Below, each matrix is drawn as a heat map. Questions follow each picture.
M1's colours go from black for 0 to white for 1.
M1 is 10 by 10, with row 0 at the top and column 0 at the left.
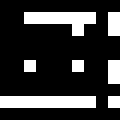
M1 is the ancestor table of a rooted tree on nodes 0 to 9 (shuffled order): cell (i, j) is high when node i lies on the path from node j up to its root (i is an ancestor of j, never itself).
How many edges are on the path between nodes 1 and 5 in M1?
1
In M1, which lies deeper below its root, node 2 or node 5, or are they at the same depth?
node 2
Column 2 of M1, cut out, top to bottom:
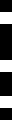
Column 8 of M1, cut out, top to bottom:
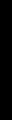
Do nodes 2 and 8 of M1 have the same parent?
no
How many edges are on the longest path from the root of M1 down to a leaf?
5
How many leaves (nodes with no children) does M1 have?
5
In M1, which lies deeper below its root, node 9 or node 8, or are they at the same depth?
node 9
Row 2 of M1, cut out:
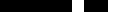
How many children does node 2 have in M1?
1
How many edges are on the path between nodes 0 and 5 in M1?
3
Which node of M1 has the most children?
1
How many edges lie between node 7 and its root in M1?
2
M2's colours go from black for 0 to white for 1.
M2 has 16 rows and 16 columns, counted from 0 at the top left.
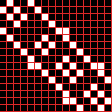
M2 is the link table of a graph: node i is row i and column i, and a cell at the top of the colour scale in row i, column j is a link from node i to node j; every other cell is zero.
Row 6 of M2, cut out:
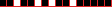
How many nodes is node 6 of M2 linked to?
4
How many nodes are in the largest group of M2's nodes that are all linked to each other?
3
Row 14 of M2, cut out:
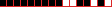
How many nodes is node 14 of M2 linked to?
4
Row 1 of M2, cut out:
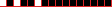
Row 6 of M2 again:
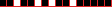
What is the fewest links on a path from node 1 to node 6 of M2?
2
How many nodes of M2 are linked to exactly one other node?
0
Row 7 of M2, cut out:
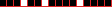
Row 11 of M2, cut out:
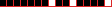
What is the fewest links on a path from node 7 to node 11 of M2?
1
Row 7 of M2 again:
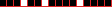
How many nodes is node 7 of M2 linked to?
3
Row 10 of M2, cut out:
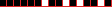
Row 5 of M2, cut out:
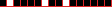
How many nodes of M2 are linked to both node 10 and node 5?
2
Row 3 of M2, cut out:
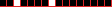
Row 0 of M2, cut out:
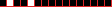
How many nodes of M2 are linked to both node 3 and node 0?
0
